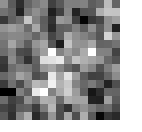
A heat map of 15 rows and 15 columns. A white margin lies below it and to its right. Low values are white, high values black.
Histogram: bell-shaped. Odd rows or columns: none. Mirror symmetry: none.
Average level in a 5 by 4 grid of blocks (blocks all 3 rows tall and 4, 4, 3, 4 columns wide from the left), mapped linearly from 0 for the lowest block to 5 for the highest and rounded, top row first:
4 4 4 2
2 4 2 3
4 1 2 2
4 0 1 5
4 3 2 5
